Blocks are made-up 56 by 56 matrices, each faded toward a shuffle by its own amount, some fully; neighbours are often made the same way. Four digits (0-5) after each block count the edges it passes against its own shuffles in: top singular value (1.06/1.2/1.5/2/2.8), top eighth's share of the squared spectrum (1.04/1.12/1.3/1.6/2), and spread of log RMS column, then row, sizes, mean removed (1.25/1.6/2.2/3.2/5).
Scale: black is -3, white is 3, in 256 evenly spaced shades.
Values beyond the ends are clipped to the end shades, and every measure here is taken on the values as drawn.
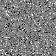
2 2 0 0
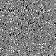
3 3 1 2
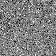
0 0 0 0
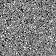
1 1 0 0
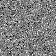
1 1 0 0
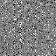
2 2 2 0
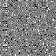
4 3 2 1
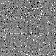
3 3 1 1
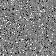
0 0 0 0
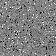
0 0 0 0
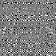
4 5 2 3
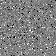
2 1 0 1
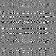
4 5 2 4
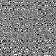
4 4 2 3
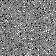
0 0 1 0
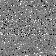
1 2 0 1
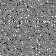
2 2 0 1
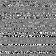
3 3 0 4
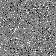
0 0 0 0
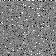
2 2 0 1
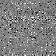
3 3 1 2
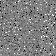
0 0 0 0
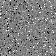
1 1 0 0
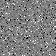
2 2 0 1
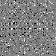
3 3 1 2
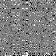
4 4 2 3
